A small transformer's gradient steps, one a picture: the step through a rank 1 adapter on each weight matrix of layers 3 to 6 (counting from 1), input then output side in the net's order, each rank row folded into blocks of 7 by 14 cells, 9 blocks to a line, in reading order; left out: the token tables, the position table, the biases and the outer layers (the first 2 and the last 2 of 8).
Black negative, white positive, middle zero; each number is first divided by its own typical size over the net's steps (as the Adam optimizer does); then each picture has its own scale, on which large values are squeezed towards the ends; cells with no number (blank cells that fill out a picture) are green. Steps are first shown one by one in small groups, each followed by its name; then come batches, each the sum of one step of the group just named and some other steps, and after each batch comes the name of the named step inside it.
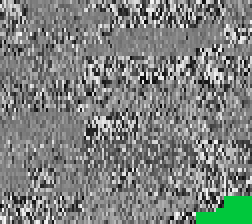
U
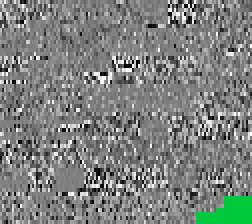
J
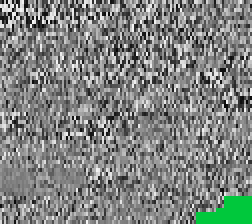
U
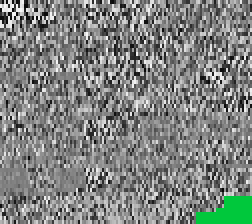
U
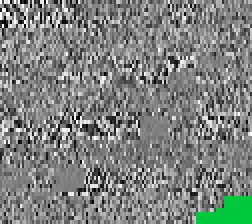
J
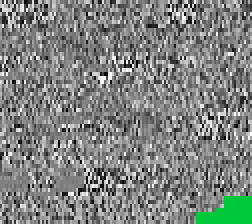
J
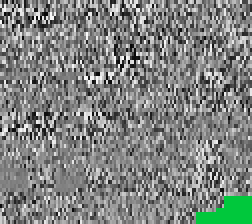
U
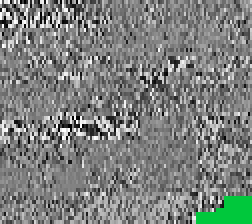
U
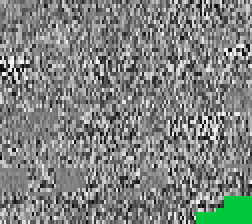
U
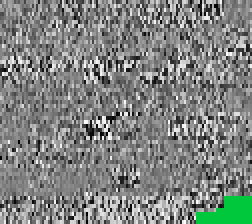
U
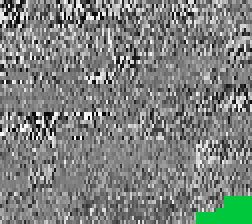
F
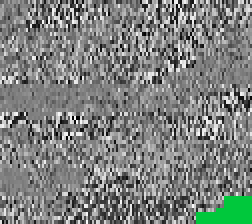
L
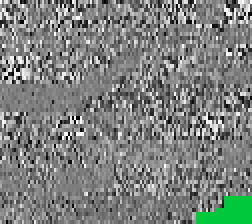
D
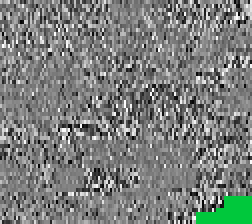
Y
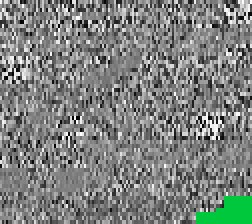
D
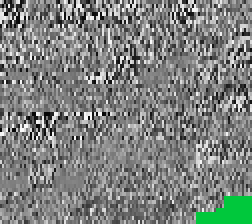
F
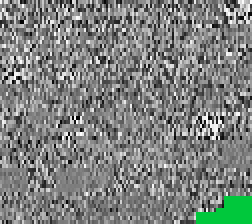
D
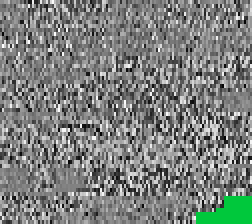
Y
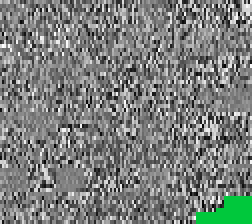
Y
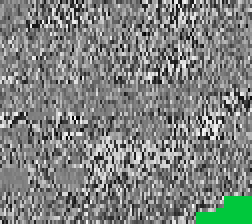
L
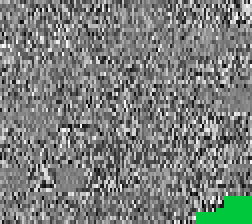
Y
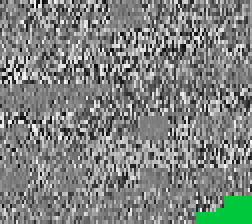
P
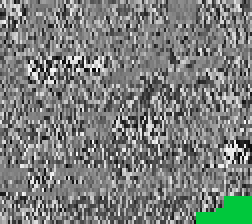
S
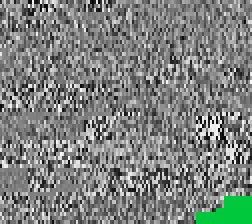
S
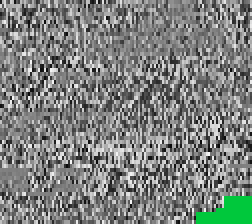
S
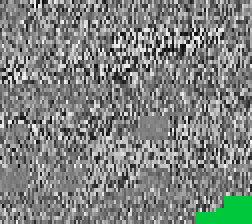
P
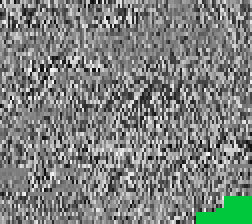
S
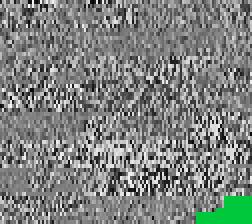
S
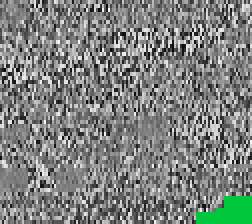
P
